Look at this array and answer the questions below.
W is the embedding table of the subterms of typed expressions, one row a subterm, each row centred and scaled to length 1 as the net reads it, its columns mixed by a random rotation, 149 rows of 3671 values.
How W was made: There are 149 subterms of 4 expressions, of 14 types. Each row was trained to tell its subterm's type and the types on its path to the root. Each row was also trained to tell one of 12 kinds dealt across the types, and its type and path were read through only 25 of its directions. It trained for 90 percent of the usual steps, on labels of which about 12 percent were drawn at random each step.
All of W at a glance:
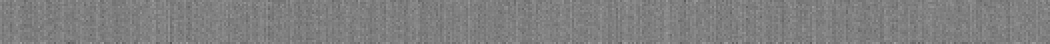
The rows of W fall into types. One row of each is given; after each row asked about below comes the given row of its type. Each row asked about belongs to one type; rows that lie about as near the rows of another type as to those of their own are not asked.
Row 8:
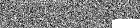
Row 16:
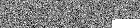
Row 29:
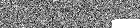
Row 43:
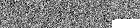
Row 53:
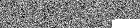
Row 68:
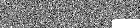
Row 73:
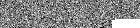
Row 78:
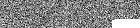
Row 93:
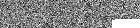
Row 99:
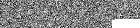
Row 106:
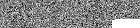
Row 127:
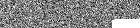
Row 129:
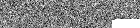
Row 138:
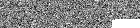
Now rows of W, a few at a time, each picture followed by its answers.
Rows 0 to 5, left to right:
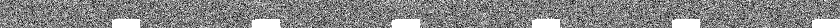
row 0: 127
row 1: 129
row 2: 129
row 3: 138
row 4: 127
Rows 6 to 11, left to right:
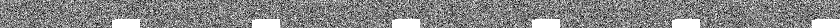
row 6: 106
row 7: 73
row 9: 68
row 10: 78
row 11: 129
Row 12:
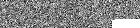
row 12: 16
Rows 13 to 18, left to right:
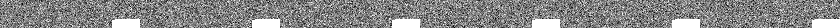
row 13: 106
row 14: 99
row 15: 43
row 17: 129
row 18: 127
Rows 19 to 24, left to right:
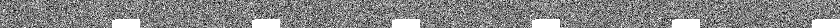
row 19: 73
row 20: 106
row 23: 68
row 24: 129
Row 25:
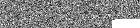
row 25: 29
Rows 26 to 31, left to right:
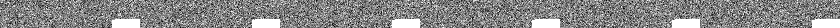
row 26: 29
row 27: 68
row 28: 29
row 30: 43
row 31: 53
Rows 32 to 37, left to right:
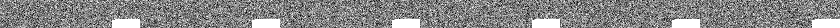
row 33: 8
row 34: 106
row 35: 43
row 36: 68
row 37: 106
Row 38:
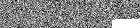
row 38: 93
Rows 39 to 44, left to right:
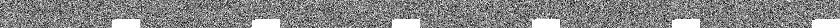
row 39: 68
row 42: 138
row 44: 43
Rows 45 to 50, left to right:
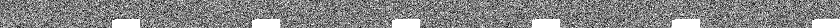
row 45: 93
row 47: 138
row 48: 8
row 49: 43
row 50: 127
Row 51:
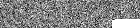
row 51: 99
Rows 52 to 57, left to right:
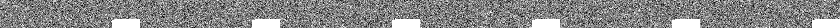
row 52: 29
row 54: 78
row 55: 138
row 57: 127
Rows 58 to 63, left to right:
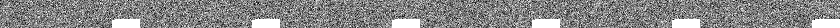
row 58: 127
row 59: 53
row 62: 16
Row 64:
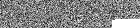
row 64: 43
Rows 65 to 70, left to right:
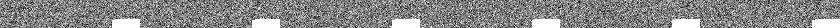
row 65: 8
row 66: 93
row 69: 29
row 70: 93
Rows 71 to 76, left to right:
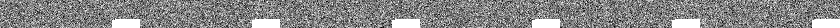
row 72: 16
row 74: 78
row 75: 8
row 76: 127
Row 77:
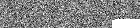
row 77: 53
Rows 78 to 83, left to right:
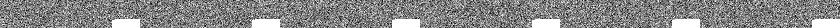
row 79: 68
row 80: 78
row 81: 16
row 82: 93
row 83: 43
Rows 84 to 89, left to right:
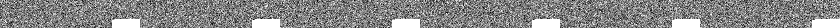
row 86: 68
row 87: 43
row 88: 16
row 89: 43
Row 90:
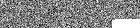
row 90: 78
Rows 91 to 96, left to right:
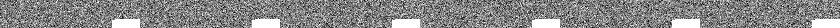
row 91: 16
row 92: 129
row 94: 106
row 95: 29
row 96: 138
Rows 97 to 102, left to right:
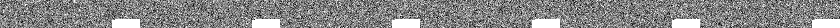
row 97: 73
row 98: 73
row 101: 127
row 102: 16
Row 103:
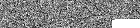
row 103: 78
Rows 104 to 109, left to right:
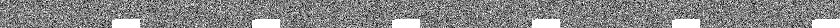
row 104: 29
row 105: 78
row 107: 138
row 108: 106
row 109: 127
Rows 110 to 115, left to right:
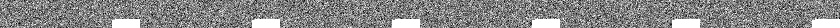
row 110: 16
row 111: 53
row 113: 138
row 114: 8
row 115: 29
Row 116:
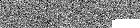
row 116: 138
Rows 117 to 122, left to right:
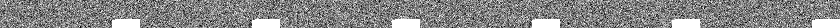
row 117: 78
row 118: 127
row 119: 29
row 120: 29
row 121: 53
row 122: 78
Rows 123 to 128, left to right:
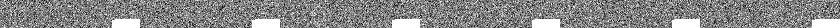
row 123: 43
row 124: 29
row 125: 93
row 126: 16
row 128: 68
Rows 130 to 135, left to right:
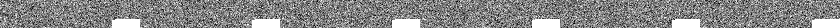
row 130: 129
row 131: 73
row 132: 78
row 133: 78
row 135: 43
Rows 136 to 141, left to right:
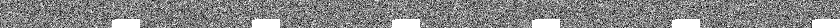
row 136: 68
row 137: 16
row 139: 73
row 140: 68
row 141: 106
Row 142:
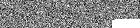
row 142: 99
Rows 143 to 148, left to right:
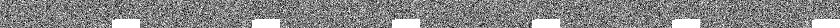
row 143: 93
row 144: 53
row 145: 73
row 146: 127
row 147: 106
